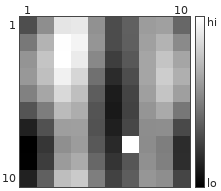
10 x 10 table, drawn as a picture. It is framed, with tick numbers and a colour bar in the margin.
Stripes running up and down repeat 2 times from left to right. One lone cell stands out, far higher than its neighbours. Overall the values sit about 50% of the way up the scale. The ninth with the highest average is the top left. The bottom left is the ninth with the lowest average.
